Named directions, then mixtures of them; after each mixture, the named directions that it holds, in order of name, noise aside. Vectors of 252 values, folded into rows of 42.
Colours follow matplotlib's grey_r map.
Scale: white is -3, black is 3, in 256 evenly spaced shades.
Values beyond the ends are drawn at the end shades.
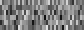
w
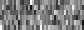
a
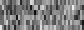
a, w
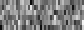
a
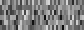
w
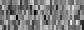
a, w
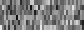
a, w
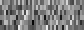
w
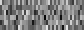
w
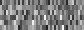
w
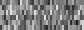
a, w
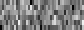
a
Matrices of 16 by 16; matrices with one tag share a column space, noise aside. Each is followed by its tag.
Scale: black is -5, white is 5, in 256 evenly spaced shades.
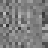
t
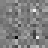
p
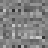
p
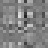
t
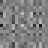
t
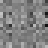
t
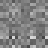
p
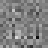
p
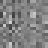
t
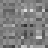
p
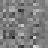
p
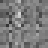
t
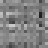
t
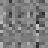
t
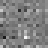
p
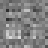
p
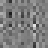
t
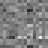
p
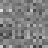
p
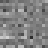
p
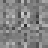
t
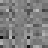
p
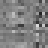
t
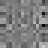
t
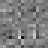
p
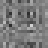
t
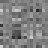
p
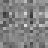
t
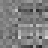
p
